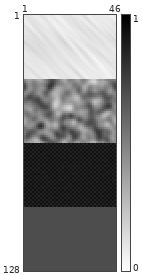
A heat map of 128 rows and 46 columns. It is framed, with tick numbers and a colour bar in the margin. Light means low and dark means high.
The table splits into 4 rows of 1 panel. Panel 1,1: very low, slanting down to the right, faint in contrast. Panel 2,1: middling, blotchy, strong in contrast. Panel 3,1: very high, checkered, faint in contrast. Panel 4,1: high, flat.
